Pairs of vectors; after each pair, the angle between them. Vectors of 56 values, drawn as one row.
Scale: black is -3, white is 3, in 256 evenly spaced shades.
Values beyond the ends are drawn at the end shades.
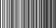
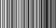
nearly parallel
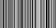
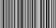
nearly parallel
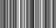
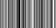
nearly opposite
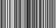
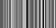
partly aligned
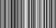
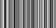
partly aligned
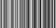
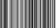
partly aligned
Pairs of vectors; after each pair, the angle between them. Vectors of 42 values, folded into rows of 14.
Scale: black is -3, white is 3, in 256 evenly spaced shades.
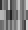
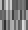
partly opposed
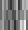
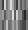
partly opposed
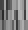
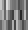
nearly opposite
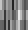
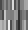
nearly opposite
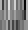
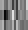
orthogonal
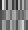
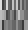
nearly opposite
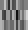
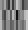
nearly parallel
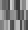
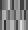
partly opposed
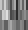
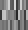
partly aligned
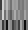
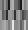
partly opposed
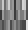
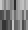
partly aligned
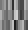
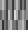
partly aligned
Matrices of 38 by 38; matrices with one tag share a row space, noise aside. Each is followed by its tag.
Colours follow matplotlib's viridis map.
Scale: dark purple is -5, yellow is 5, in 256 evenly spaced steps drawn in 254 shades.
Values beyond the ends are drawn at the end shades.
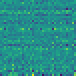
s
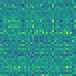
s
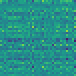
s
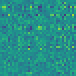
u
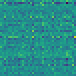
s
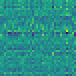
s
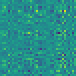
u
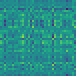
s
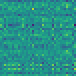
s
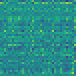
s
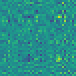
u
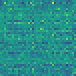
s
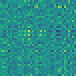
u
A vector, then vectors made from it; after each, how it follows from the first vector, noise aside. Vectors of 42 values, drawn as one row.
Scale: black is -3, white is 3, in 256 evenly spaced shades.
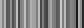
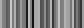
wrapped around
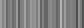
shrunk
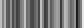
sign-scrambled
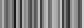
wrapped around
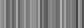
shrunk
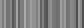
shrunk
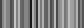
wrapped around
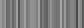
shrunk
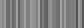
shrunk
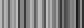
sign-scrambled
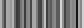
sign-scrambled
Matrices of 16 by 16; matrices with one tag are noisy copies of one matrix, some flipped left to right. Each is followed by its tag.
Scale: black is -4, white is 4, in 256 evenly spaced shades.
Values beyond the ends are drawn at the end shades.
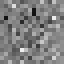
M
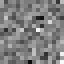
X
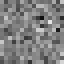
X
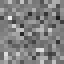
M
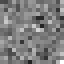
X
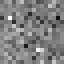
M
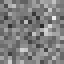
M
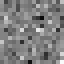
X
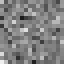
X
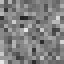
X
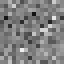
M
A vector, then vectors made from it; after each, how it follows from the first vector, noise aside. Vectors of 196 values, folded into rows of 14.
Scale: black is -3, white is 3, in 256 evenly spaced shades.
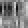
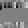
partly zeroed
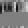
partly zeroed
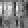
negated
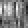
negated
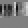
partly zeroed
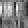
negated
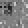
partly zeroed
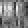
negated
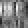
negated
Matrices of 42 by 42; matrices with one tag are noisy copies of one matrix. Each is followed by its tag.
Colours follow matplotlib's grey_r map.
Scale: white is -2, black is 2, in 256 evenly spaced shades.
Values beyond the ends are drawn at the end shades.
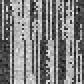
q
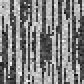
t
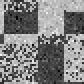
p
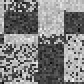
p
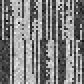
q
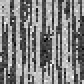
t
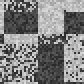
p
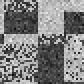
p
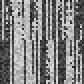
q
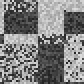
p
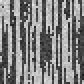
t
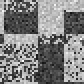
p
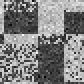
p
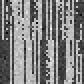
q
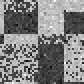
p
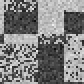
p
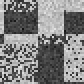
p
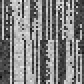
q
